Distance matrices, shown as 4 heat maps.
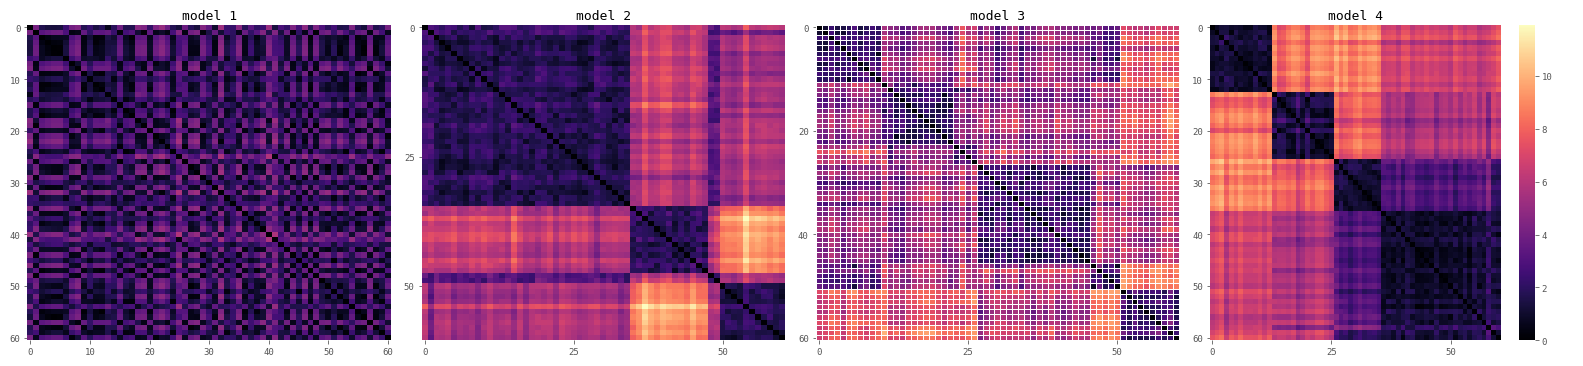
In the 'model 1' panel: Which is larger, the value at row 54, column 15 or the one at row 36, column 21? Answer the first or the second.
the second
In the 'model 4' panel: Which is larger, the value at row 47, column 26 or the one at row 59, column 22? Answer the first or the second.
the second
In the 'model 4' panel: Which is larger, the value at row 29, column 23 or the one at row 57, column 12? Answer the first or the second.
the first
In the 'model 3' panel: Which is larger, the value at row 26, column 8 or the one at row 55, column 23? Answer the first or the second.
the first
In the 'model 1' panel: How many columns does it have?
61
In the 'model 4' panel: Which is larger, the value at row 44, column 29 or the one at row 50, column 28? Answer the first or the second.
the second
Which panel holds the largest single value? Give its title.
model 2
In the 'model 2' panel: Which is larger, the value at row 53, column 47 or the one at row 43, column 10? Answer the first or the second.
the first
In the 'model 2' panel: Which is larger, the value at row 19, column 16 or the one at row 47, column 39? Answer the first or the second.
the first
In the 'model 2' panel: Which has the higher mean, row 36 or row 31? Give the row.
36
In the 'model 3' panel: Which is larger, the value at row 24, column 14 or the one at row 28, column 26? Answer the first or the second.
the second
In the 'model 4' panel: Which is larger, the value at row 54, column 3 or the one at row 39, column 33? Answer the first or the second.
the first
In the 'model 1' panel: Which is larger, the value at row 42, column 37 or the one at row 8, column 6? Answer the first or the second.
the second
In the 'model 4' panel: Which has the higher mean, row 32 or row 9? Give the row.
9
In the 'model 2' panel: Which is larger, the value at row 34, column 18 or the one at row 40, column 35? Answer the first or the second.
the second
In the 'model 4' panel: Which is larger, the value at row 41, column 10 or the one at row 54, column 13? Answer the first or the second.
the first
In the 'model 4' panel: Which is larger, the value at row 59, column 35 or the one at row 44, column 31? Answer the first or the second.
the second
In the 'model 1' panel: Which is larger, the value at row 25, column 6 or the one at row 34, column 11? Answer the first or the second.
the first
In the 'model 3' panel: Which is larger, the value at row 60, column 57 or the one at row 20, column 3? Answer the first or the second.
the second
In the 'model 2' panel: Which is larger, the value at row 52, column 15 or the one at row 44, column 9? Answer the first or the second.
the second
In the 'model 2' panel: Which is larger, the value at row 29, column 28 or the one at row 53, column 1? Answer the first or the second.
the second
